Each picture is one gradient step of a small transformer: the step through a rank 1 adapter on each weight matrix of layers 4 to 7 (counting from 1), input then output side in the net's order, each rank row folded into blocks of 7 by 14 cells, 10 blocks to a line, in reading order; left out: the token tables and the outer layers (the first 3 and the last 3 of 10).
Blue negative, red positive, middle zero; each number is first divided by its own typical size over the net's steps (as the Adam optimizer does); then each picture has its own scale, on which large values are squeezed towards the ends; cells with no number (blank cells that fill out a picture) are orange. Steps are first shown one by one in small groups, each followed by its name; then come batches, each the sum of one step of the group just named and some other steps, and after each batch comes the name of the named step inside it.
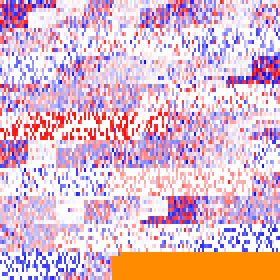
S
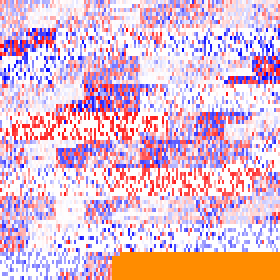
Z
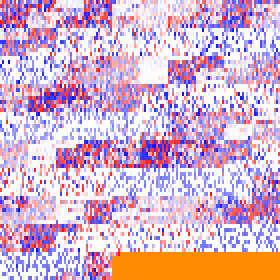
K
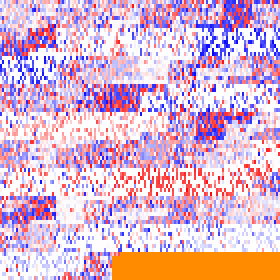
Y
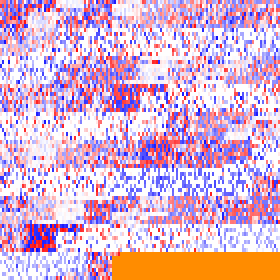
K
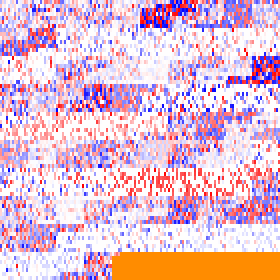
Y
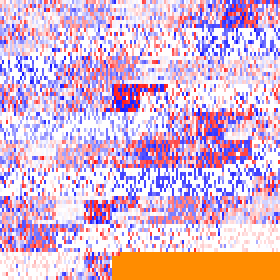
K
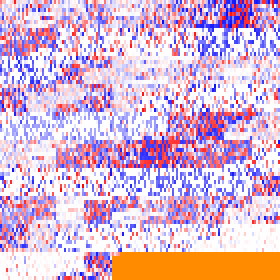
Y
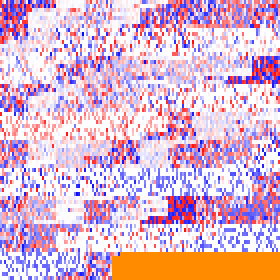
S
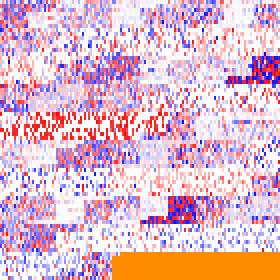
S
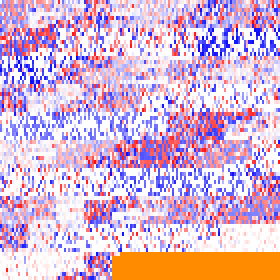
Y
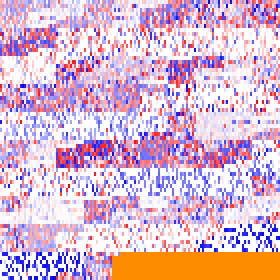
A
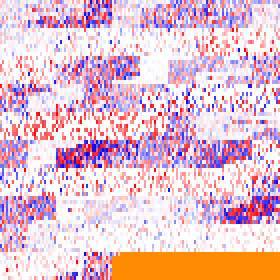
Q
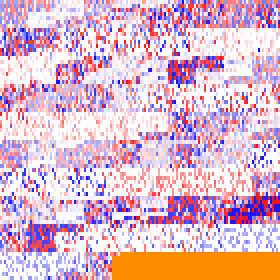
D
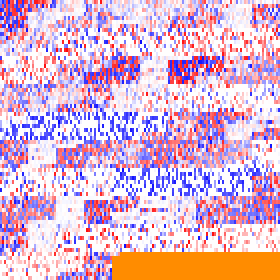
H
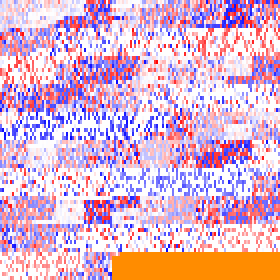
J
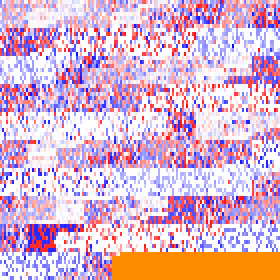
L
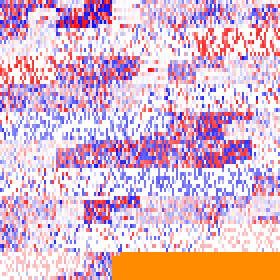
J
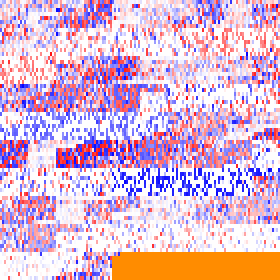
A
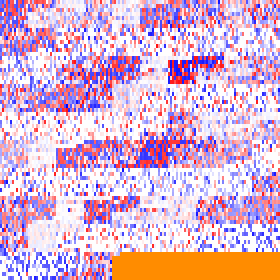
H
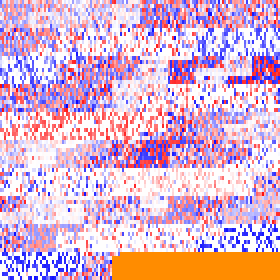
L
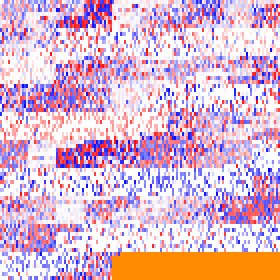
A
